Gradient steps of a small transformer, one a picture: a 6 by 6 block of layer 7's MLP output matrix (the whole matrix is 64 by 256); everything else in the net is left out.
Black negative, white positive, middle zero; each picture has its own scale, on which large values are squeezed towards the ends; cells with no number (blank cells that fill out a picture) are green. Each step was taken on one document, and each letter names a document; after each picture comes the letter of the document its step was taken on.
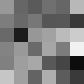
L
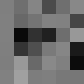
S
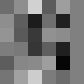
L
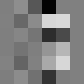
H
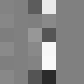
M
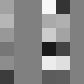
H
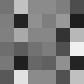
L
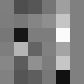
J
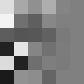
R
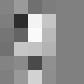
S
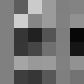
S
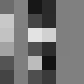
R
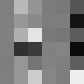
S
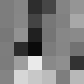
S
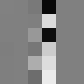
M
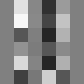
H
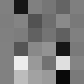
J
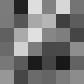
J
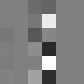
M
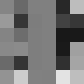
L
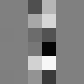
M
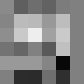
J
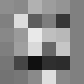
J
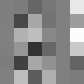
S
